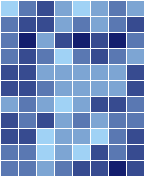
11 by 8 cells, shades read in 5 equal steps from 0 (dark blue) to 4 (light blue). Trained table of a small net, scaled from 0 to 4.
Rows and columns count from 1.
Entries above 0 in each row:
8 8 5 8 8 8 8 8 8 8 7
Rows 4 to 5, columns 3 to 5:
2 4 2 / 3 3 3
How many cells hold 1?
26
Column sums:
21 15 27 32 27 24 19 18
